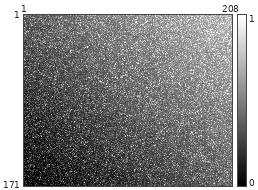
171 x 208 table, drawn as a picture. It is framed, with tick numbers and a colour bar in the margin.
Mirror symmetry: none. Ninth with the highest average: top right. Grain: fine. Slope: up to the top right. Odd rows or columns: none. Ninth with the lowest average: bottom left.
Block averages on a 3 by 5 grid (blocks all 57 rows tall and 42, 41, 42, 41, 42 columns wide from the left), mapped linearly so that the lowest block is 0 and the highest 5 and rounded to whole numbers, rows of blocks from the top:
2 3 4 4 5 / 1 2 3 3 4 / 0 1 1 2 3
